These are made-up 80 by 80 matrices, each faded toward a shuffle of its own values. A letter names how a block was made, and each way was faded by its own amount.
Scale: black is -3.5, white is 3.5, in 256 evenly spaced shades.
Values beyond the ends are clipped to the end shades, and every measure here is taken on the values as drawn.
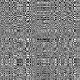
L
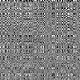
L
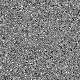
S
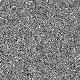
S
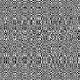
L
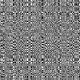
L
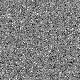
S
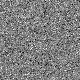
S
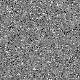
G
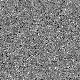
S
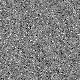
S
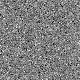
S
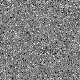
G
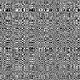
L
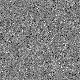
S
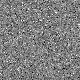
S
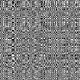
L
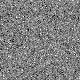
S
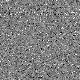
G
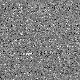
G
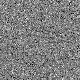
S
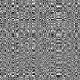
L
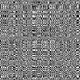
L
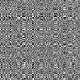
L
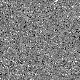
G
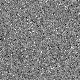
S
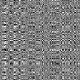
L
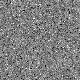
S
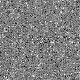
G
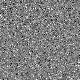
G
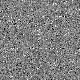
G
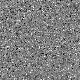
G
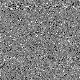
G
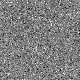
S
